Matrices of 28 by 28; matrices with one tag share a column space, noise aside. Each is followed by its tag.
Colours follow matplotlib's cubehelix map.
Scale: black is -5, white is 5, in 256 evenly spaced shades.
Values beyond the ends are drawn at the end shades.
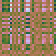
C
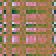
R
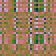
C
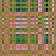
C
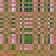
C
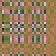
R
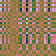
C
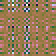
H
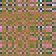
H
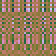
C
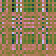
C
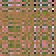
H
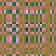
R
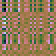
C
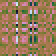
R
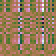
C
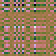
H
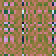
R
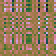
C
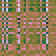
C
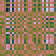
C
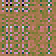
H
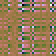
H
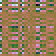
H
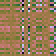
H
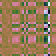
R
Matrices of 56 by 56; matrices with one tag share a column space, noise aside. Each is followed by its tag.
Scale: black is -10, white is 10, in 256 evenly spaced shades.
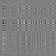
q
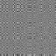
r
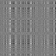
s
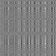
s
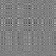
q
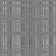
s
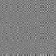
r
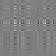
q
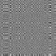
r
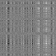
s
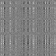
s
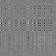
q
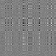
q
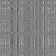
s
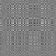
q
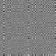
r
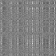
s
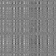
s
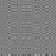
r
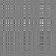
q
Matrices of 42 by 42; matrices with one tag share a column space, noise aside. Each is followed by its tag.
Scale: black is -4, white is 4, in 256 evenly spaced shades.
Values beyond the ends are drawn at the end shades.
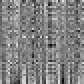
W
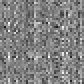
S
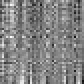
W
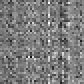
S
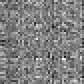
S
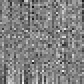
W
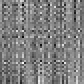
W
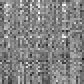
W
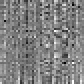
W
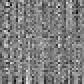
W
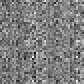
S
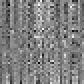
W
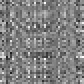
S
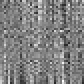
W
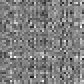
S
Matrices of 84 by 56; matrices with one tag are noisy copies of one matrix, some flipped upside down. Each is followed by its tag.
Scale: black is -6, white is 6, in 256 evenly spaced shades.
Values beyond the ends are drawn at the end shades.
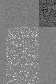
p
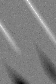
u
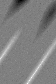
u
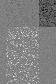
p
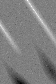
u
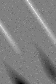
u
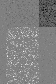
p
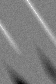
u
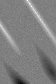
u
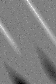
u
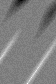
u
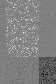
p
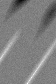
u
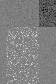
p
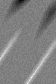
u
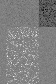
p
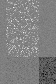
p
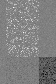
p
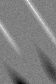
u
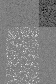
p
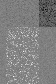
p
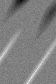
u
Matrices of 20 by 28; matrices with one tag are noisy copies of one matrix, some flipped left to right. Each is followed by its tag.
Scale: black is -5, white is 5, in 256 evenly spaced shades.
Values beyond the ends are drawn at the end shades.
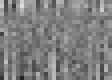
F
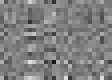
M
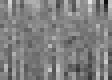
F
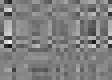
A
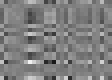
M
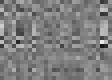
A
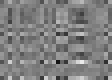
M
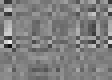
A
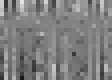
F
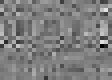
A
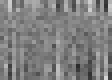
F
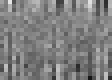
F
